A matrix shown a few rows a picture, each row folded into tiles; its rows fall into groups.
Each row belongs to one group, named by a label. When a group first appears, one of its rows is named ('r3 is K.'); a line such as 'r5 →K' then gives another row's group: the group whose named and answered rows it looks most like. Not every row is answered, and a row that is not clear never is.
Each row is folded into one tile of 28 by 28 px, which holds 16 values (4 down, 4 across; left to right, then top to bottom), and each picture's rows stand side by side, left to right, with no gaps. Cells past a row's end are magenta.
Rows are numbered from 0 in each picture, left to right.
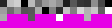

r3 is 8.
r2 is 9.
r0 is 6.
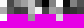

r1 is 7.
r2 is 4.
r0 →4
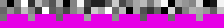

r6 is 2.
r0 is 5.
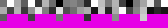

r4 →7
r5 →4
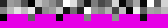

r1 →2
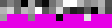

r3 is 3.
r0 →8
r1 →7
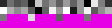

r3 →2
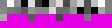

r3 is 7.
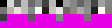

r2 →2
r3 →3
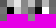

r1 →3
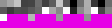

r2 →7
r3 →7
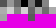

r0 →8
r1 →5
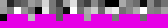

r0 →3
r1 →3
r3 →8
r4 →2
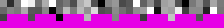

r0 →5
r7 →3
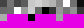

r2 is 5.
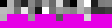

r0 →8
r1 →3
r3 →4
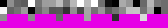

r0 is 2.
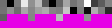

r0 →5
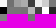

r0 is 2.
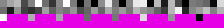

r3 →5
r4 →5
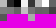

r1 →6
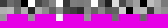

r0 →8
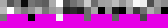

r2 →4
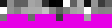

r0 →2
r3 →2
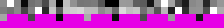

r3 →8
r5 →5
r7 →3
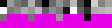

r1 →7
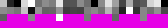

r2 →4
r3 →5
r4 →3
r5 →6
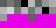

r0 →8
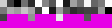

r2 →4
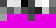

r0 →6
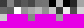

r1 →8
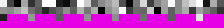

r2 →5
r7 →4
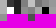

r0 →7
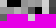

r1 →3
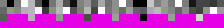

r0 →5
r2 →7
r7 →9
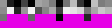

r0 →7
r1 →2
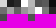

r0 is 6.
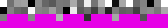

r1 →2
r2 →3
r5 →5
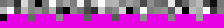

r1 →5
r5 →2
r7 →7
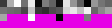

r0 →6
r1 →4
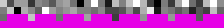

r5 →7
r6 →6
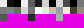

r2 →7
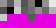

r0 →3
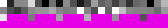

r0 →4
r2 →8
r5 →5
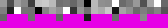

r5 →6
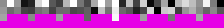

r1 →6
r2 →6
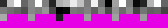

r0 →6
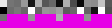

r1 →2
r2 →8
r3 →3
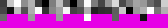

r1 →7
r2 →7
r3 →4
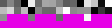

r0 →8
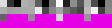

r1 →7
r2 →4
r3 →7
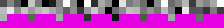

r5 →5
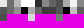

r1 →4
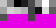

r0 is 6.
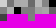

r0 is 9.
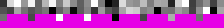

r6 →6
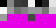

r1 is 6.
